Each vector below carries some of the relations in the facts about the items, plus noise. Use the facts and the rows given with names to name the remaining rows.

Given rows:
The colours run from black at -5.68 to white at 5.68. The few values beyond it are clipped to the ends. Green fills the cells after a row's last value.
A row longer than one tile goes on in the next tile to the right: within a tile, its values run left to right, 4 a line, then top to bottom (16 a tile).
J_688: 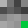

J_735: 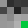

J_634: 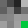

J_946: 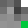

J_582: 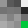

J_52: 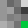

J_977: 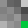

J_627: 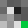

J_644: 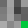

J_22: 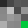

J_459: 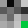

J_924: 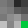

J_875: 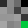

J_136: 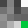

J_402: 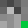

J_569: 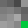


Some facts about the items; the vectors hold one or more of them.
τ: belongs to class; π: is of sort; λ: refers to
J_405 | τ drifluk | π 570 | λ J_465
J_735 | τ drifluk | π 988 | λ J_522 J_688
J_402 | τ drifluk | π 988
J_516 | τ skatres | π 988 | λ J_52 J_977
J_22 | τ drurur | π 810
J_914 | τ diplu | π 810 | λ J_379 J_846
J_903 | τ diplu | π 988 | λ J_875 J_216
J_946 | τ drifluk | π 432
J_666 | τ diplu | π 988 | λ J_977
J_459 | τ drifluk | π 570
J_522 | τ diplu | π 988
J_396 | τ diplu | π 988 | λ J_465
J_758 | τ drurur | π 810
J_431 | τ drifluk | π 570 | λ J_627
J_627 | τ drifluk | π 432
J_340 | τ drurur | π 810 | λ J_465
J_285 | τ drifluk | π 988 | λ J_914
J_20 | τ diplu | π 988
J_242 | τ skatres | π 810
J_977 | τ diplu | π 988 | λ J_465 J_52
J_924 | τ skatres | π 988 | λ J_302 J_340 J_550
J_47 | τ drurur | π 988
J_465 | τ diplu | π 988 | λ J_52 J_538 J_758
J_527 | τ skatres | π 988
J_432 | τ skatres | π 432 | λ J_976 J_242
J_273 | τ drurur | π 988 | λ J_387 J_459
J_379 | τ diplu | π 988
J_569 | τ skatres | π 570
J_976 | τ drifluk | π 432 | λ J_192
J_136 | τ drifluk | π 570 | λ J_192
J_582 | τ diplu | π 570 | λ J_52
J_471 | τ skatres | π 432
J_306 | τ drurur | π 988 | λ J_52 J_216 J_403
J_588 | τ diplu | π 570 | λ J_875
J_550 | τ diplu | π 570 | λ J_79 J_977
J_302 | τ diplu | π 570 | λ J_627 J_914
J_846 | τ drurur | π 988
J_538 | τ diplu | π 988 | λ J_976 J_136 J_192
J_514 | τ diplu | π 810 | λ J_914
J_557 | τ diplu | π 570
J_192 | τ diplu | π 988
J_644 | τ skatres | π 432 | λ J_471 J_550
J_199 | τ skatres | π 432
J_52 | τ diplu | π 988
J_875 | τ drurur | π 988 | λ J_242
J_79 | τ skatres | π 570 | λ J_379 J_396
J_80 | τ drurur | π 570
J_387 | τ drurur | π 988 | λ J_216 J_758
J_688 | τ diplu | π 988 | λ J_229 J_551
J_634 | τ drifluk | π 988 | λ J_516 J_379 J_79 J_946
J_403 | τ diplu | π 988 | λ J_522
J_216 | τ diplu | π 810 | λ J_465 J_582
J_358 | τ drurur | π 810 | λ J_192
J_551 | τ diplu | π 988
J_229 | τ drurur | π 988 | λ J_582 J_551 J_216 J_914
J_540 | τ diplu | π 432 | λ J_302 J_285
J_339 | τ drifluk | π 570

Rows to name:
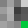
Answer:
J_471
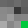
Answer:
J_846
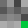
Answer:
J_538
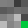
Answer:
J_903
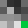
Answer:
J_431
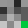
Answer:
J_540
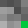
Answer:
J_340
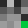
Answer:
J_432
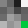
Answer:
J_514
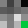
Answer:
J_273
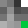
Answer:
J_914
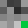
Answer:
J_285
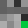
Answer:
J_588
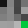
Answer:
J_358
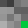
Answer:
J_758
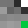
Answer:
J_79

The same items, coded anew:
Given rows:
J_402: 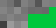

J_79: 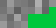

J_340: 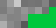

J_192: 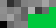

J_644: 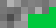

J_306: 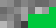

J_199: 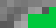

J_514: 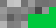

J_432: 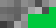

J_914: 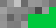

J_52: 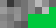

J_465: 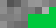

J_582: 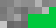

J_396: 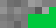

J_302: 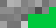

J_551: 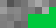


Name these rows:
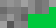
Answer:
J_588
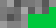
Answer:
J_924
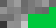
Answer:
J_627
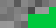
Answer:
J_735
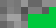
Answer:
J_136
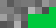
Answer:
J_242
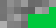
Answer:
J_405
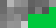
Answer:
J_431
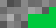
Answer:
J_875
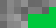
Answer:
J_339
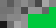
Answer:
J_976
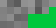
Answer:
J_538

